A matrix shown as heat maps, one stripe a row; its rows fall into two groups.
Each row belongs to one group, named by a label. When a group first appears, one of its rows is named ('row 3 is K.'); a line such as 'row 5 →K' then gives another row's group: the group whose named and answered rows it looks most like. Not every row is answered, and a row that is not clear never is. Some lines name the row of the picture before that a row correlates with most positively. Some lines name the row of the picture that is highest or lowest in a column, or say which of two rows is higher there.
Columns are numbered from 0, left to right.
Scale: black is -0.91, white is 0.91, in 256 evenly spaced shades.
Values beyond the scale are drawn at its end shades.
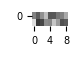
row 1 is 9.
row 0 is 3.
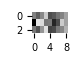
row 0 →3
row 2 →3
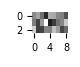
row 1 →3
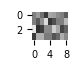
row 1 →3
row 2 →9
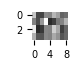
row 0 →9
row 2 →9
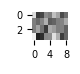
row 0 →9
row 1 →3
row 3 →9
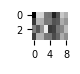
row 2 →3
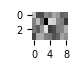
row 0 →9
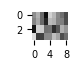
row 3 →9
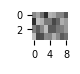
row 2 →3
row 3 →9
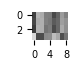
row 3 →9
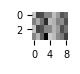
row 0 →9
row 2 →9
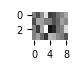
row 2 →3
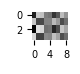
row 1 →9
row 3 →9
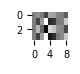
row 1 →3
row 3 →3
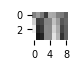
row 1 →9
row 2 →9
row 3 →9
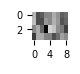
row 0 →9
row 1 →9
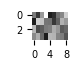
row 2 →9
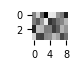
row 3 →9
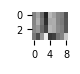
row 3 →3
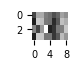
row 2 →3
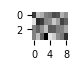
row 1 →9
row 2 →3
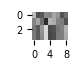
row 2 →3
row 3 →3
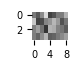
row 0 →3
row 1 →9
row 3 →3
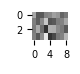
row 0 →9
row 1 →3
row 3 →3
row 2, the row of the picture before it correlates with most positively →2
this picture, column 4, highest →2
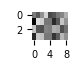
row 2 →9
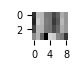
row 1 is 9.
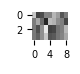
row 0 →9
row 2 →3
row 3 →3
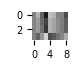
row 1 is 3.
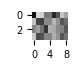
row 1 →9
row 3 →9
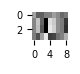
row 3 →3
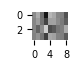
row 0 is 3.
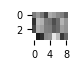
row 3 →9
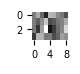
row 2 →3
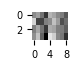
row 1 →9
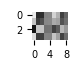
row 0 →9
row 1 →9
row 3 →9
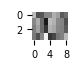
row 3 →3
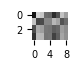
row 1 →9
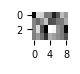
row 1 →3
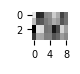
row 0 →9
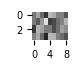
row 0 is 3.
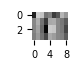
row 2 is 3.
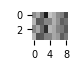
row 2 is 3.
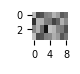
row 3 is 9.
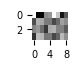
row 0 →9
